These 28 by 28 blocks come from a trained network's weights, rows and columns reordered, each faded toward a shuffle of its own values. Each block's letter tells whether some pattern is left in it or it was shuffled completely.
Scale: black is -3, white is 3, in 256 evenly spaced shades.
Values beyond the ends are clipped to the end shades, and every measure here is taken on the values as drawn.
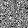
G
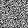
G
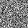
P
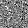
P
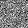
G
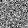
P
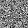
G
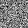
G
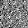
P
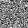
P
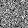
G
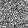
G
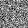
G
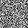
G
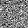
P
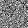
P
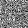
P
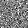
P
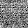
P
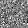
P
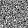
G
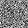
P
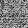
P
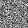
G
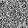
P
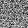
G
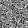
G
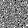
G
